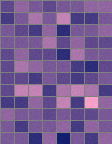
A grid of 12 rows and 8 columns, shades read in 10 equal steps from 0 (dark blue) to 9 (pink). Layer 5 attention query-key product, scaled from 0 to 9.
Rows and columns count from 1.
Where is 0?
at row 12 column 5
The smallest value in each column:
2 2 1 2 0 2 1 2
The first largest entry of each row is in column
2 5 4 4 6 2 4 2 7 1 5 4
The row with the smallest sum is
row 7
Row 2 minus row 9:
0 2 1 1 0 0 -7 -1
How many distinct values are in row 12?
5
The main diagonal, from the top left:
3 4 2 6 1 2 3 2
